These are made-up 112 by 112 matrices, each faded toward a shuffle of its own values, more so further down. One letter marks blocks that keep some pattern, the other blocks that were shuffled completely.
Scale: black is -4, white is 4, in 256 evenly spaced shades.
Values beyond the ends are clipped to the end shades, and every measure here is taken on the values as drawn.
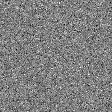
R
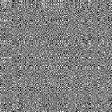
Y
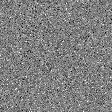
R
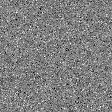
R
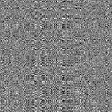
Y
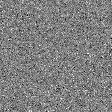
R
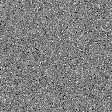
R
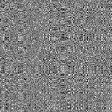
Y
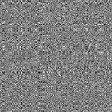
Y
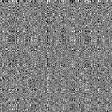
Y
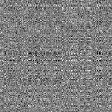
Y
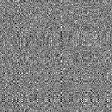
Y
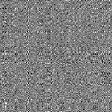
Y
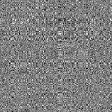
Y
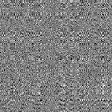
Y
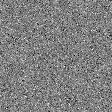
R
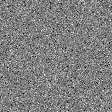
R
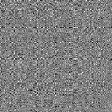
Y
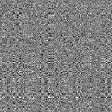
Y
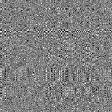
Y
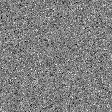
R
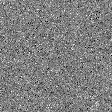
R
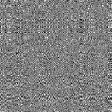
Y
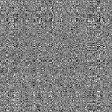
Y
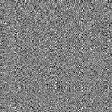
Y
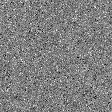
R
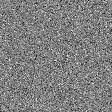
R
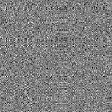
Y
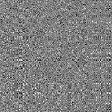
Y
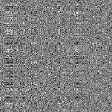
Y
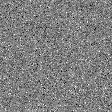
R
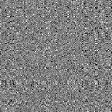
Y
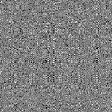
Y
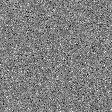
R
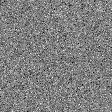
R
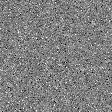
R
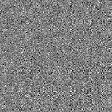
Y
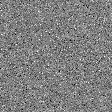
R
